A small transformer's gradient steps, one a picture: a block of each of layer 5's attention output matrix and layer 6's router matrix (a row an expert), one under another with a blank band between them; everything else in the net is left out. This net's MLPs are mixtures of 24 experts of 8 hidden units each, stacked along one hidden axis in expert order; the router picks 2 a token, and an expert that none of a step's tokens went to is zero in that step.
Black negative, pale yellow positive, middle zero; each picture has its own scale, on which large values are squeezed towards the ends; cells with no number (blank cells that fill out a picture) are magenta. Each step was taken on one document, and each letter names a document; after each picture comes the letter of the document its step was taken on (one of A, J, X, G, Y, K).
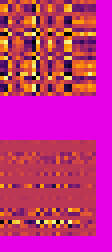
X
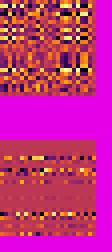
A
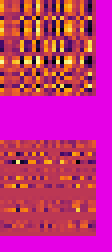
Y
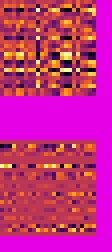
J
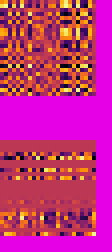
A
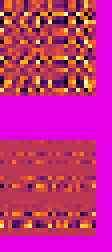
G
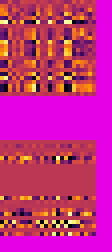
X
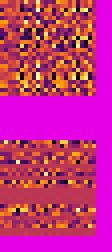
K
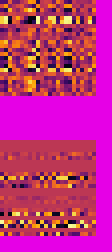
X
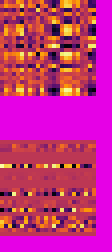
J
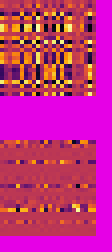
Y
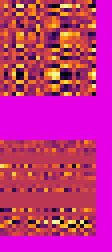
J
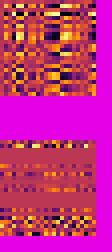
J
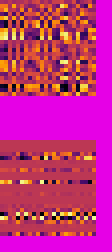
A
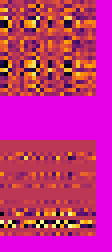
X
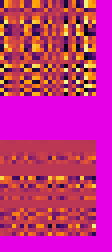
G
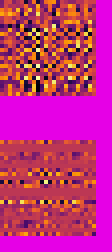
K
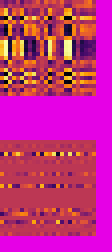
X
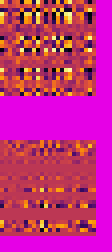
Y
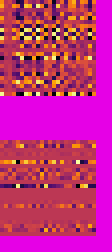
Y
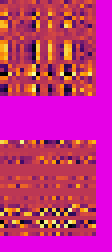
X
